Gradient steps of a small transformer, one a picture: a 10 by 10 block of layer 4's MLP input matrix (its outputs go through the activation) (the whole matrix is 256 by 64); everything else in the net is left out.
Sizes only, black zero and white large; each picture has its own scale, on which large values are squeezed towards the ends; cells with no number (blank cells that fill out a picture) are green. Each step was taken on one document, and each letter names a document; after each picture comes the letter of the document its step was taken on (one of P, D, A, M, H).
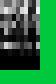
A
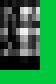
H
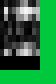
H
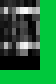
H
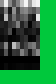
A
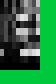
H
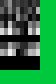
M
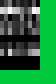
M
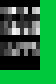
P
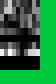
M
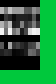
M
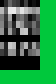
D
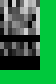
A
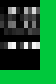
P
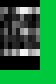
H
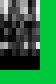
A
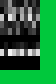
D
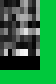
H
